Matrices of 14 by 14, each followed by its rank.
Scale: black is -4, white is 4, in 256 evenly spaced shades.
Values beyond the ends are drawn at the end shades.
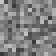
full rank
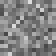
full rank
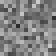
full rank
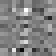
three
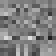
three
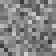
full rank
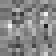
three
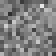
full rank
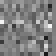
three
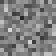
full rank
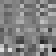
three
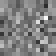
three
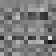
three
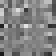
three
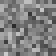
full rank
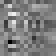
three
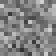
full rank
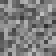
full rank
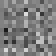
three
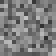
full rank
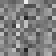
three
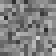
full rank
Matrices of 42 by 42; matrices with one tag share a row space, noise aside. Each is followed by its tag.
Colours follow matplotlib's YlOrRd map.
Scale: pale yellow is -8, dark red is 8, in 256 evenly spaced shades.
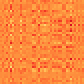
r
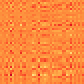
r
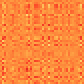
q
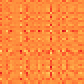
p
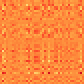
q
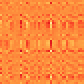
p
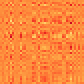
r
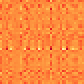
p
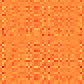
q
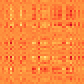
r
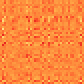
q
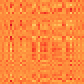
r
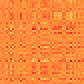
r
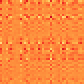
p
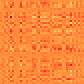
r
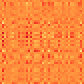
q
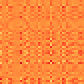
p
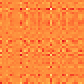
p
